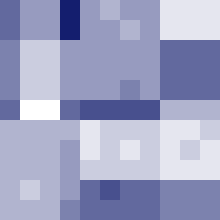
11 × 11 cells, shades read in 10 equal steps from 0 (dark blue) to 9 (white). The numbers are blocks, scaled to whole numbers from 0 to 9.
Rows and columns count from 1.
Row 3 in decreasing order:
7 7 5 5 5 5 5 4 3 3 3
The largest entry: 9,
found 2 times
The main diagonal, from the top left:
3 5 7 5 5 2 7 7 8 4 4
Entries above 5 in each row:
4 4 2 2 2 5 11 10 10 3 3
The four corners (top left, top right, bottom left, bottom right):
3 8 6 4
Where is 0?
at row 1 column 4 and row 2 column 4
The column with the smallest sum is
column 4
